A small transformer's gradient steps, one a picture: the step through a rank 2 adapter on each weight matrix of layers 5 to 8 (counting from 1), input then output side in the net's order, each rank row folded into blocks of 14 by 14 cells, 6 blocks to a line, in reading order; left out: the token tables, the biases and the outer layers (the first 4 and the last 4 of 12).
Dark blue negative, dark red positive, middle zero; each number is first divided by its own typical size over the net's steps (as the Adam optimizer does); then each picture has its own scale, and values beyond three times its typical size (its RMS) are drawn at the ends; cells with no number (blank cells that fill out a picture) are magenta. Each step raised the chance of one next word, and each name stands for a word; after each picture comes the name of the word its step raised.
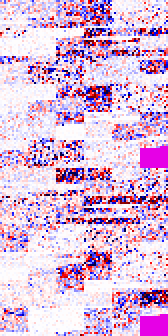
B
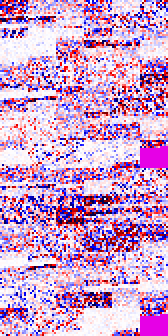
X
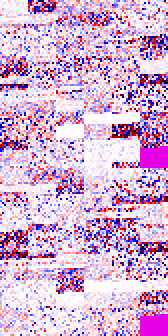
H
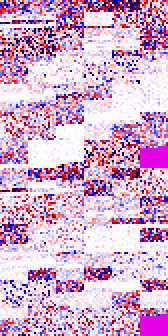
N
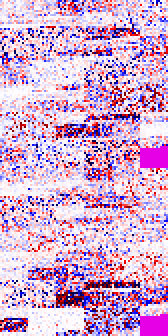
N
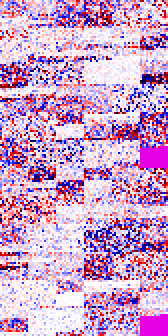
X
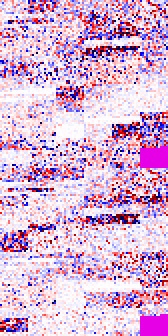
H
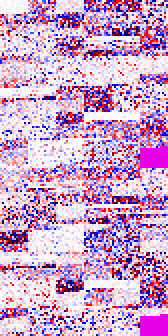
X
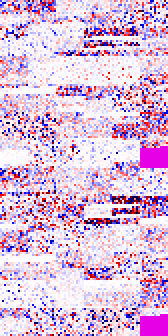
H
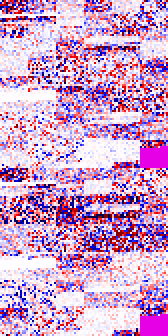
X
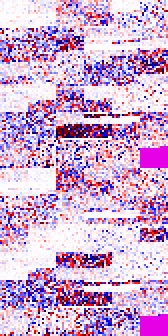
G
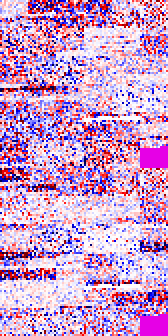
N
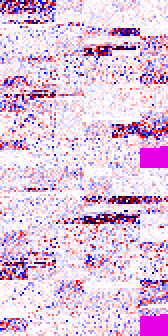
H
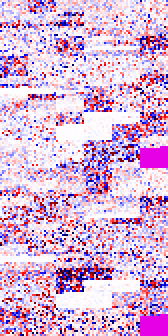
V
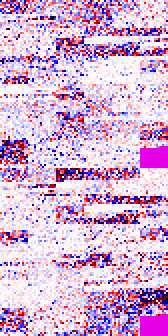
B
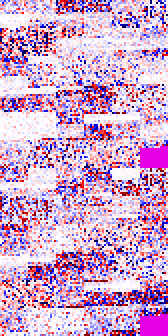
N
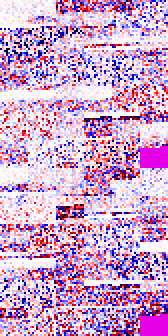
N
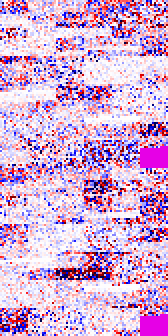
V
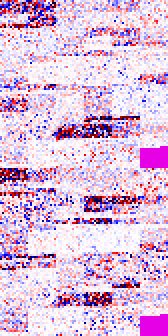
H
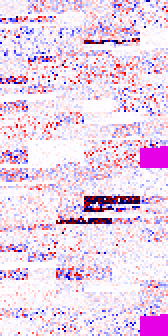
V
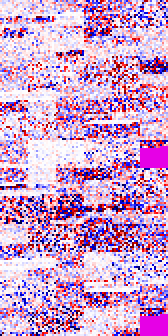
X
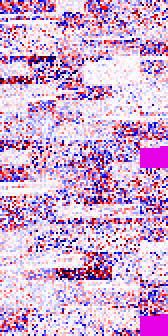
V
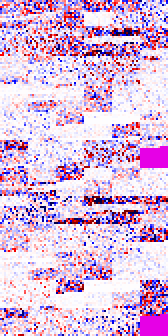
B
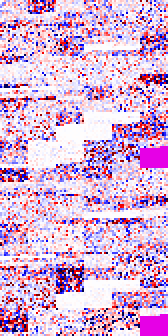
V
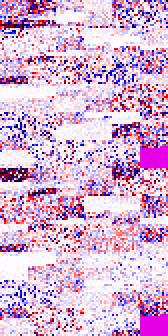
H
